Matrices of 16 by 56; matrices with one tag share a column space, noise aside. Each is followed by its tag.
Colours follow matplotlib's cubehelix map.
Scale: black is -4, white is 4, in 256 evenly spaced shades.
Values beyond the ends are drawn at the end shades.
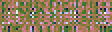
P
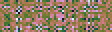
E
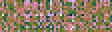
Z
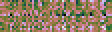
Z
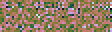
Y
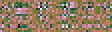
Y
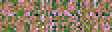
Z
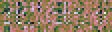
P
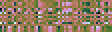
P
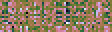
P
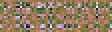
Y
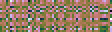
E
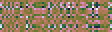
Y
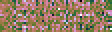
Z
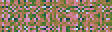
E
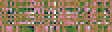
P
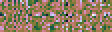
Z
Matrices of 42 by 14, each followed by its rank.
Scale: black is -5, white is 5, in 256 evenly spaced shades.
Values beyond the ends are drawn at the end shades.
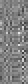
three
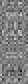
three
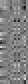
three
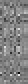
three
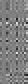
two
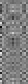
two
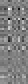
two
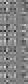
two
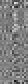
three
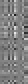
two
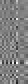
two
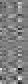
two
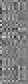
three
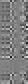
two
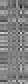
two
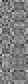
three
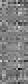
three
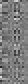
three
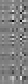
two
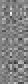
three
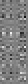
two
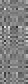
two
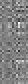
three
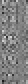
three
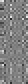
three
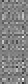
three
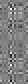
two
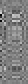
two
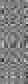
two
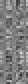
three
